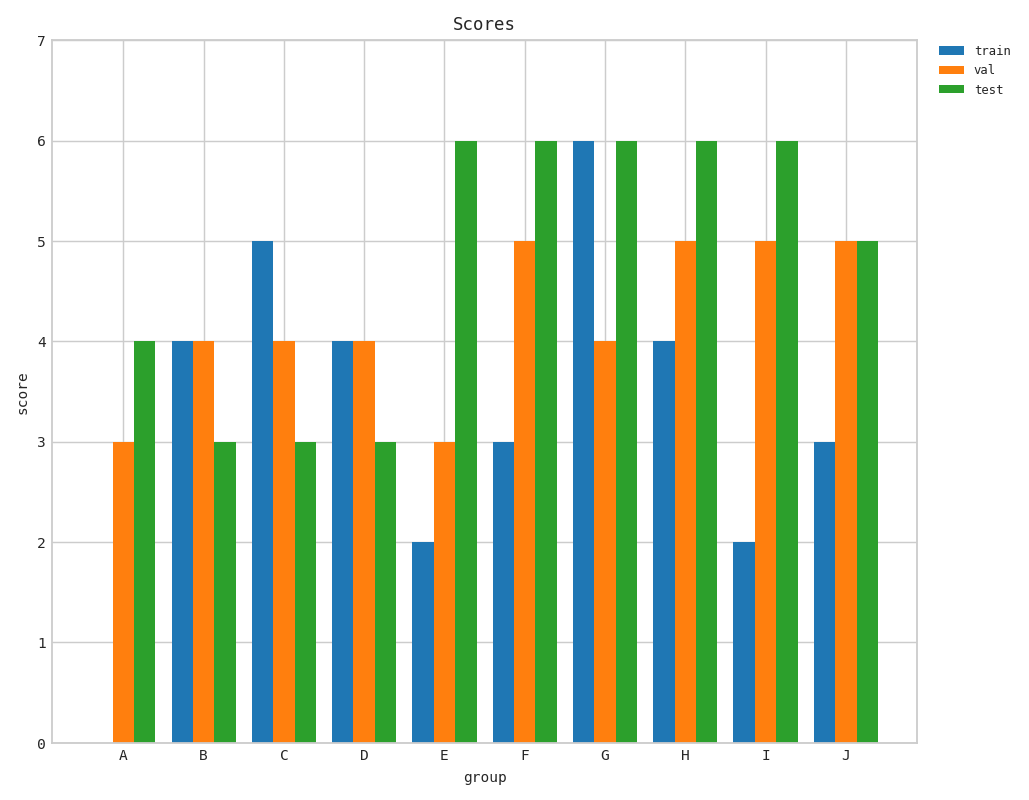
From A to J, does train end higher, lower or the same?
higher
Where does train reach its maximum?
G
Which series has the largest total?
test
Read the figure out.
Title: Scores
x-axis: group, ticks A B C D E F G H I J
y-axis: score, ticks 0 1 2 3 4 5 6 7
Legend: train, val, test
Values:
train: 0 4 5 4 2 3 6 4 2 3
val: 3 4 4 4 3 5 4 5 5 5
test: 4 3 3 3 6 6 6 6 6 5
